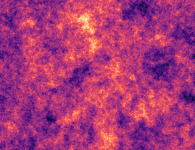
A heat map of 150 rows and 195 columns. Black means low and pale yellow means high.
Overall the values sit about 50% of the way up the scale. Neither half mirrors the other. The top middle is the ninth with the highest average. There is no overall slope. There are no lone odd cells. No row or column stands out. The values follow a bell shape.
